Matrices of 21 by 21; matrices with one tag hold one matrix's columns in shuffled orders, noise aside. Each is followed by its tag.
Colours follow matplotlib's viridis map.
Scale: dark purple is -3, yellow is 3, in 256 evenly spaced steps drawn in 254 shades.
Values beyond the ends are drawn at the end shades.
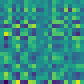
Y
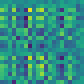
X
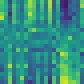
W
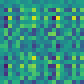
X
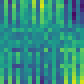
W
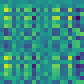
X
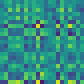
Y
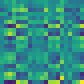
Y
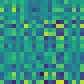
Y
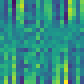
W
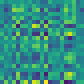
Y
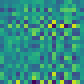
Y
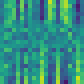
W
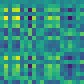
X
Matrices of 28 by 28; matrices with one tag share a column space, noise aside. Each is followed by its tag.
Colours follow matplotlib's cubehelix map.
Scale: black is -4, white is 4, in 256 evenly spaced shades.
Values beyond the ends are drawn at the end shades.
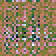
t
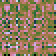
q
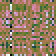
q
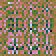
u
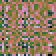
q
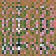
u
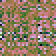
t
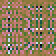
u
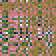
t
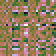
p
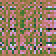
u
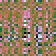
t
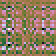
u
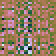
u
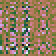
u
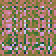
u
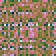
p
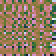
q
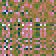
p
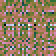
p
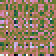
q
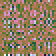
q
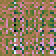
u
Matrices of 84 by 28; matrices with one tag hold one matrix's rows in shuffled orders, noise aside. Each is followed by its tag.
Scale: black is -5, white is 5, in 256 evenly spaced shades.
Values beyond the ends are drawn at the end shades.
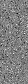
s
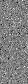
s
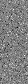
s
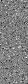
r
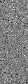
s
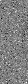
r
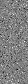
s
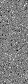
s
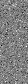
r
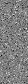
r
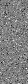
r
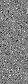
s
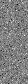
s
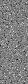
s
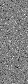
s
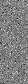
s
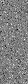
s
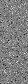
s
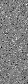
r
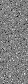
s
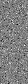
s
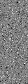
s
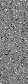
r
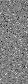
r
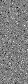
s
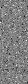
r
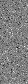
s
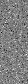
r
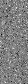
r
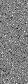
s
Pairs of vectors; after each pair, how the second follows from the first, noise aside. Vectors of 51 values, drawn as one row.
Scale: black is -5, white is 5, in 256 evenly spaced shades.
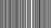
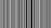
negated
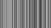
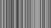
wrapped around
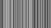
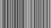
wrapped around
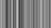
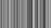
reversed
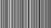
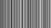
reversed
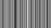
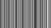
wrapped around
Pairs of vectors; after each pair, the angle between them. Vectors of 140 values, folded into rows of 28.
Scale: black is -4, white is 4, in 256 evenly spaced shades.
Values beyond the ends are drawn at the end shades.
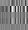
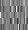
partly aligned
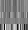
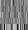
nearly parallel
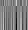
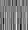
nearly opposite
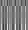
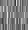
partly aligned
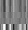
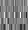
partly opposed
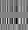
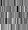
orthogonal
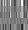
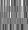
nearly parallel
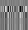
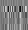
nearly parallel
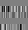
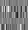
nearly opposite
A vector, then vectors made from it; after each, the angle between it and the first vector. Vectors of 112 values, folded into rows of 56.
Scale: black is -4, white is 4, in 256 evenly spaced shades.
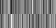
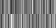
nearly parallel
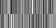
nearly parallel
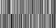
nearly opposite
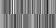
partly opposed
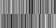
partly opposed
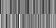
partly aligned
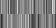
partly aligned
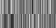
nearly opposite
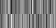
nearly parallel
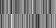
nearly parallel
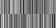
partly opposed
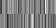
orthogonal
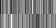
nearly parallel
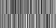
partly aligned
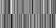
nearly opposite
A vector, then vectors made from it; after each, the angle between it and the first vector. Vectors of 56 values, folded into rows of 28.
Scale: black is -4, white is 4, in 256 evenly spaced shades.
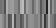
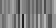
orthogonal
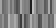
orthogonal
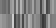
partly aligned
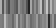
partly opposed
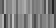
orthogonal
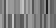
nearly parallel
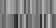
partly aligned
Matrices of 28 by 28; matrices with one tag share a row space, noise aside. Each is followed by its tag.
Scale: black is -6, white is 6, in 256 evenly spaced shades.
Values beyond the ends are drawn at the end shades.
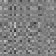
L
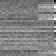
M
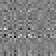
L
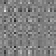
L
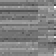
M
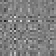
L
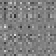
L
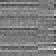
M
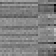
M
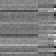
M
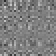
L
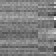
M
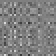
L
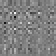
L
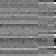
M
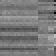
M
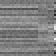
M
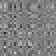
L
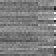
M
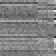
M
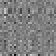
L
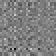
L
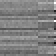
M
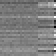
M
